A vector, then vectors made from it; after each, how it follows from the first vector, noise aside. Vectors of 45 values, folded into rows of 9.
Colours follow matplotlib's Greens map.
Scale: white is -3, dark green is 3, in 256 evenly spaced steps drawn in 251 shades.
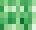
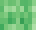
shrunk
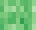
shrunk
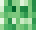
reversed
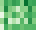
wrapped around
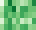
reversed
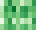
reversed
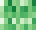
reversed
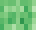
shrunk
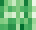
wrapped around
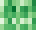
reversed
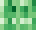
reversed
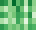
wrapped around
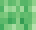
shrunk
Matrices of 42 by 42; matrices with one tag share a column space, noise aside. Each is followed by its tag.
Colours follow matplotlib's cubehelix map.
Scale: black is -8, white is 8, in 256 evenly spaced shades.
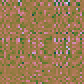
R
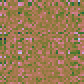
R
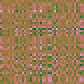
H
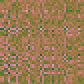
H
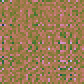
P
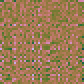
P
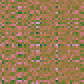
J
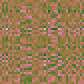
H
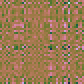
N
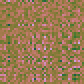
P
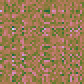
H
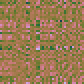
N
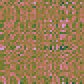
N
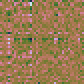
R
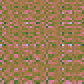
J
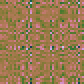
N
